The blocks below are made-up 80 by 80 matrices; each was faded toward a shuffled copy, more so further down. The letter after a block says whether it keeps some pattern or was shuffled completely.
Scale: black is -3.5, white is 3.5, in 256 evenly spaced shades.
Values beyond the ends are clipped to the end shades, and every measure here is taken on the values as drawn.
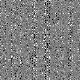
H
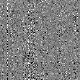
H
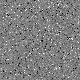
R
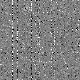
H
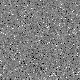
R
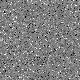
R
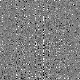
H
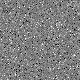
R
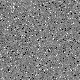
R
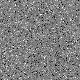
R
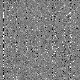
H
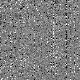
H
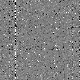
H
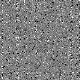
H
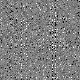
H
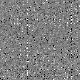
H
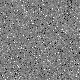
R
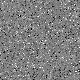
R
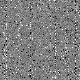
H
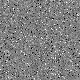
R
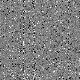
H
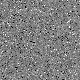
R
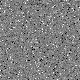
R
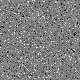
R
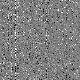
H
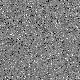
R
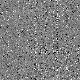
H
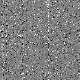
H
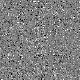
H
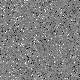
R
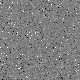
R
